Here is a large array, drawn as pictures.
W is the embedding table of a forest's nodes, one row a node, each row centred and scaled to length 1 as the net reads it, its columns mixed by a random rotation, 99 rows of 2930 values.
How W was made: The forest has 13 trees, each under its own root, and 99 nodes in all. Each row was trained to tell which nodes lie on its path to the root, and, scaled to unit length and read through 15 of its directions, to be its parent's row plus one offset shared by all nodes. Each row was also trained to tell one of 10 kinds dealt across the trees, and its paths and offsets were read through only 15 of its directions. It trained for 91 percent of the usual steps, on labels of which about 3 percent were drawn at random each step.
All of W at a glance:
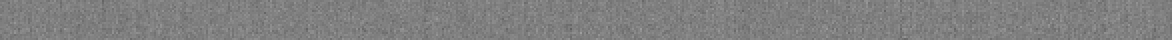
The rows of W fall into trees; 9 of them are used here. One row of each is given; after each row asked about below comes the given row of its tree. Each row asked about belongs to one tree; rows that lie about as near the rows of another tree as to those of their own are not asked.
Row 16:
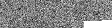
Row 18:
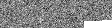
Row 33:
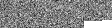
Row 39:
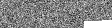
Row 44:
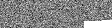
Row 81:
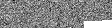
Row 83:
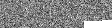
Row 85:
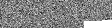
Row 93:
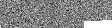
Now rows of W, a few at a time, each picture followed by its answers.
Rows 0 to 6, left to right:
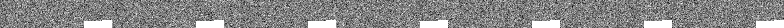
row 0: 33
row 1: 33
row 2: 44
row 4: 81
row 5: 81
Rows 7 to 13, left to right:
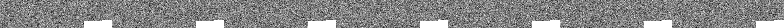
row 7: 83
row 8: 16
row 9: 39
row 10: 85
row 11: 18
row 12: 16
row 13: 16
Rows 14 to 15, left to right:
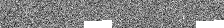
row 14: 83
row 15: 16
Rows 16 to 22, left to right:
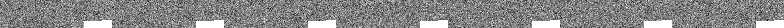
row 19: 81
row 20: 81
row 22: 33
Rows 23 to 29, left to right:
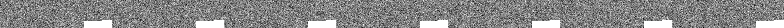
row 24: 85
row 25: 93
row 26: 93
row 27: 33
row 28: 33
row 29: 93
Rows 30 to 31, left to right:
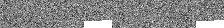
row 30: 83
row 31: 18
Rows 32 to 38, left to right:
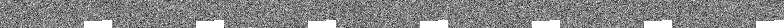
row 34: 18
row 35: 16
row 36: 85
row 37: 33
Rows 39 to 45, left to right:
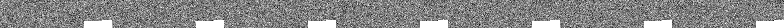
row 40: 16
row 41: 18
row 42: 83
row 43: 83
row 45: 81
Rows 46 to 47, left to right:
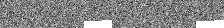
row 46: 18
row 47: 83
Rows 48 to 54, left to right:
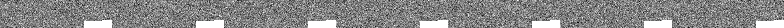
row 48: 81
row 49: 18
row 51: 16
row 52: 33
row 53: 93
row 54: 81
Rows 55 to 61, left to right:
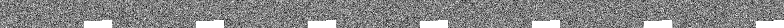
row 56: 18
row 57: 81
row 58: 85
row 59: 81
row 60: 39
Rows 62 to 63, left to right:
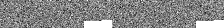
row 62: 33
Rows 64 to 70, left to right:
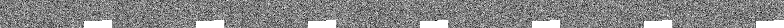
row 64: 93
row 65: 83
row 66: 93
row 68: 93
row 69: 18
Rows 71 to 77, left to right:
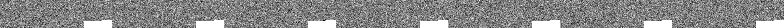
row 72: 33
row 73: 16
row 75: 16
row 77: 44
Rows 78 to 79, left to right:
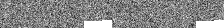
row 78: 81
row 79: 16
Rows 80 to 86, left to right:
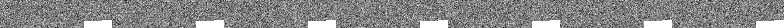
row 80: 81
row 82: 16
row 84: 81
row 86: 83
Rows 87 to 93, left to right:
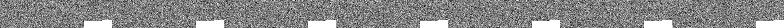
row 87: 18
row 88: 83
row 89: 33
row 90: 33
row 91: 33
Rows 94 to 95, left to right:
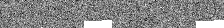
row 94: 18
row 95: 16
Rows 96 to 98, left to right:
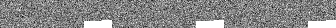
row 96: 18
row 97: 39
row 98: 18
